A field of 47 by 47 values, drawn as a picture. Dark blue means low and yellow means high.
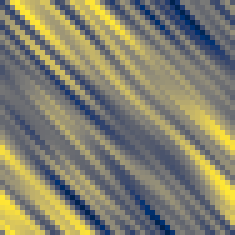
Slope: none. Mirror symmetry: none. Ninth with the lowest average: top right. Grain: diagonal, down to the right.
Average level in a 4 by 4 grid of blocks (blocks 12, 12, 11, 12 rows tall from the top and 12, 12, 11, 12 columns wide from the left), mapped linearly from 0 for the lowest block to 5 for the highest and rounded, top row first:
4 4 2 0 | 2 2 4 3 | 2 2 1 4 | 5 3 0 3
